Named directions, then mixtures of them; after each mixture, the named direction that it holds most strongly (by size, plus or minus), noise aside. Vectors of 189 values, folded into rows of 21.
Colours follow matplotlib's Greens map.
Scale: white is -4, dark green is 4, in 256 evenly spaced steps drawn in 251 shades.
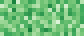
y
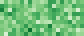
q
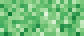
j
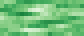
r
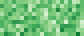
j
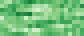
r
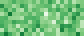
j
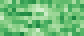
r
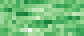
r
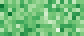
j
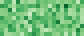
y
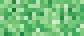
y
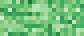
q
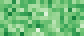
j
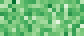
y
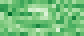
r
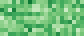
q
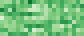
r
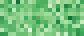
y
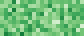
y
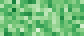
y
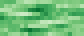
r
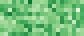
q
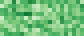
y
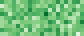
j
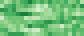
r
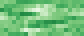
r
